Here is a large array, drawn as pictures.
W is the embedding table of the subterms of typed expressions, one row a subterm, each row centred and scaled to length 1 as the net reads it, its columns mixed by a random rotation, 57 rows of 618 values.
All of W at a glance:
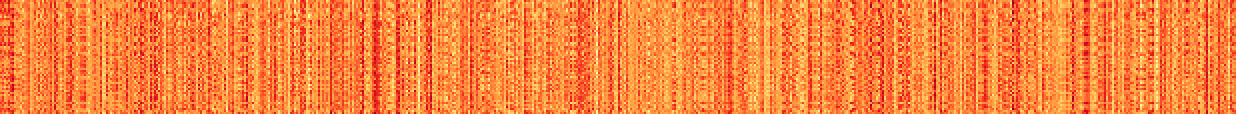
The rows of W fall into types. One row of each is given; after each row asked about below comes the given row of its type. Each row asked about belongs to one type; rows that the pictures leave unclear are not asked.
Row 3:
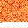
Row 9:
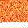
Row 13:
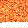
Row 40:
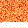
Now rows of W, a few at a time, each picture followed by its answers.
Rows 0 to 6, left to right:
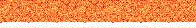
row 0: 13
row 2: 3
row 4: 13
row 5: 13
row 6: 9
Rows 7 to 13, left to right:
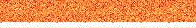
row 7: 9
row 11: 40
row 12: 40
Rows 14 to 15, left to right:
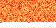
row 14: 3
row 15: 9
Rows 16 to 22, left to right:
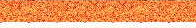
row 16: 3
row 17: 13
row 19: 3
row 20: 3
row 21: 13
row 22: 13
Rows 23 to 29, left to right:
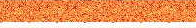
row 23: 40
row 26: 13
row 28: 3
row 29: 13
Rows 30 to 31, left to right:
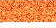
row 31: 40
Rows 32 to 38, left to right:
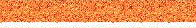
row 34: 9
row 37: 40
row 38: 13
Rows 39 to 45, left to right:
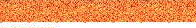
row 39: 9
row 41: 3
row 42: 9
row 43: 40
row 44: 9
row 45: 40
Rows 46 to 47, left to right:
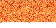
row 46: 3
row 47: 40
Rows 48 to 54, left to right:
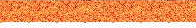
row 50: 3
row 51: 13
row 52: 3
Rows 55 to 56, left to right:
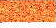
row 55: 13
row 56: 13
